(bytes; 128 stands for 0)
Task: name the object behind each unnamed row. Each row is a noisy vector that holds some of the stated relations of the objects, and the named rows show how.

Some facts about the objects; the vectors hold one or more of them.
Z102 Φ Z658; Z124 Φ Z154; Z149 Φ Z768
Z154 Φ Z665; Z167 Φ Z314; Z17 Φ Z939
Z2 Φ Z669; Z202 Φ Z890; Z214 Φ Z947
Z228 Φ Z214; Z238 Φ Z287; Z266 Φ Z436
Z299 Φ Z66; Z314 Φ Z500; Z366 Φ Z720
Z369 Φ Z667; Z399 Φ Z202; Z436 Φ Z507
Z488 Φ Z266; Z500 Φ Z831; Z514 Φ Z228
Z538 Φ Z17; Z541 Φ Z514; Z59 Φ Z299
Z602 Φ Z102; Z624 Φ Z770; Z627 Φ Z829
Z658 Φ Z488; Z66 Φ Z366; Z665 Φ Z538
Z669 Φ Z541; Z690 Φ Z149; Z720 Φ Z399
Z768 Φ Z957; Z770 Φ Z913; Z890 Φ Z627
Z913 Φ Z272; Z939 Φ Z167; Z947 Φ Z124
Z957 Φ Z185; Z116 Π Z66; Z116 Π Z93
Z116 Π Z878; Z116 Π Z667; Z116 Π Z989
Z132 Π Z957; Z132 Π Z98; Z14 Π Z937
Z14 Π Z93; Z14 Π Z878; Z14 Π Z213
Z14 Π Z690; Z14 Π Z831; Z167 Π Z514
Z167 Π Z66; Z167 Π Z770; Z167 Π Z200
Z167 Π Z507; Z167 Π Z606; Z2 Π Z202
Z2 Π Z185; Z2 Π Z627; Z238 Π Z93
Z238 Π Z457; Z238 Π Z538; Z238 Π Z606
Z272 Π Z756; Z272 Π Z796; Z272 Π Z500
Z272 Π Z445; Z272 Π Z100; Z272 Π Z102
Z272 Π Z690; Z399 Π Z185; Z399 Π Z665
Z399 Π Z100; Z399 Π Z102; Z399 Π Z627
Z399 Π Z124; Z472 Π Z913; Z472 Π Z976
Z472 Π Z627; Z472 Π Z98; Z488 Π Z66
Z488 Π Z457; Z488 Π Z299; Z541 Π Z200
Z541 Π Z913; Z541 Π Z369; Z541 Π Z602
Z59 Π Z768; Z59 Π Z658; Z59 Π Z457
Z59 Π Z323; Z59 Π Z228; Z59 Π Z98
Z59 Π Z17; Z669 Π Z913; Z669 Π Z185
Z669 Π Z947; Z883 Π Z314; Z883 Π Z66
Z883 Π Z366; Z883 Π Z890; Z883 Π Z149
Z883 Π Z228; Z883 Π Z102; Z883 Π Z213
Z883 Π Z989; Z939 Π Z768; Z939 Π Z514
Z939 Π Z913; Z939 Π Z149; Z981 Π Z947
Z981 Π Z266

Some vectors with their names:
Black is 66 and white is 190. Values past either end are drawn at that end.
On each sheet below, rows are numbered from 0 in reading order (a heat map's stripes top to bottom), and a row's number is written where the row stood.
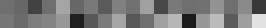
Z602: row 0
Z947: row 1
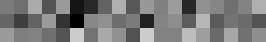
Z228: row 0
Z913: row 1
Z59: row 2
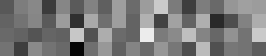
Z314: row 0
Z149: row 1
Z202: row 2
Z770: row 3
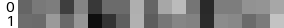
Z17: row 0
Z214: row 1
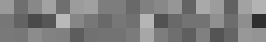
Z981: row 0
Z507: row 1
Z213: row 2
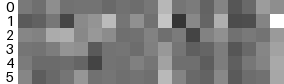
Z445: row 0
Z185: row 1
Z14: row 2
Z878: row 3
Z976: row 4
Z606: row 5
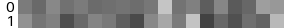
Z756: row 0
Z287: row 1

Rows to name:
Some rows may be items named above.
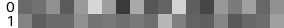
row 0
Z167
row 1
Z606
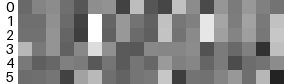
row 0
Z939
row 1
Z399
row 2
Z399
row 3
Z238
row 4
Z200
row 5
Z102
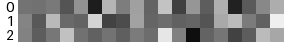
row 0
Z768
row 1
Z2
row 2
Z667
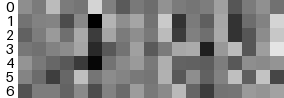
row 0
Z883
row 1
Z957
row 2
Z690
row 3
Z947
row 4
Z98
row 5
Z266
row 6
Z831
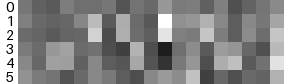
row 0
Z200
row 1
Z299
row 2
Z202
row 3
Z541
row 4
Z669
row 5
Z287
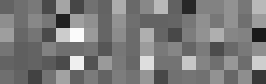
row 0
Z538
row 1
Z472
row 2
Z488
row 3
Z200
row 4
Z627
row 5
Z602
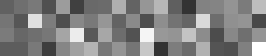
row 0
Z538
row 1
Z272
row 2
Z66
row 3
Z185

